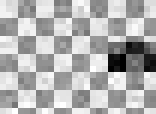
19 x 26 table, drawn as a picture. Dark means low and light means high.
Mirror symmetry: none. Ninth with the lowest average: middle right. Odd patch: lower, in the middle right. Average level on the scale: 70%.
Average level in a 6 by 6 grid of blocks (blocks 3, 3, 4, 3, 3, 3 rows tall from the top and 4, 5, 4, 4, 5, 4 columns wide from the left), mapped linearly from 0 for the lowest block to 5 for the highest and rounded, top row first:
5 4 3 4 4 4 | 3 4 5 4 4 4 | 5 4 4 4 1 0 | 4 4 4 4 1 0 | 4 4 4 4 4 4 | 4 4 5 4 4 4
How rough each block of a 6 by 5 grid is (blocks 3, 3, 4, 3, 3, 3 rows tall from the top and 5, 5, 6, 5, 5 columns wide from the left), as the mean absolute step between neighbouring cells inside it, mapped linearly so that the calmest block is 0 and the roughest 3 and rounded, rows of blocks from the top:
0 1 1 0 0
0 1 1 0 0
1 1 1 2 2
1 2 1 3 2
1 2 1 1 1
2 2 2 1 1
